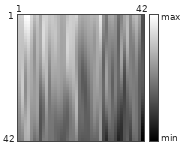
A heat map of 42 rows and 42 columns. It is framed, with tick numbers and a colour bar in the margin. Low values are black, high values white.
Mirror symmetry: none. Slope: up to the top left. Histogram: bell-shaped. Grain: streaks running down. Ninth with the highest average: top left. Ninth with the lowest average: bottom right.
